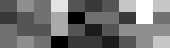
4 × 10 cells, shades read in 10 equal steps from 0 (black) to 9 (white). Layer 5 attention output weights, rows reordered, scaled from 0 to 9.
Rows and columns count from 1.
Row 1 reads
3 5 4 8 3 2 3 7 9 7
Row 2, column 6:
4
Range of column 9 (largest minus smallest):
4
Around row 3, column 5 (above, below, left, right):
0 2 6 1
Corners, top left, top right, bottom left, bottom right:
3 7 4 7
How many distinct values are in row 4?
7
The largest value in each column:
4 5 4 8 3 4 4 7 9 7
